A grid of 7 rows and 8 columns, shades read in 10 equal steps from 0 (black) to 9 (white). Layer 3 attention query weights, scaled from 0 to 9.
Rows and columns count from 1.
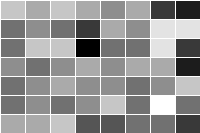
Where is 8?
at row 2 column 7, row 2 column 8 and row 3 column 7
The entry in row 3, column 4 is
0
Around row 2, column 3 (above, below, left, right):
7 7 5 2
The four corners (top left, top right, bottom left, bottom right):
7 1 6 2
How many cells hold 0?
1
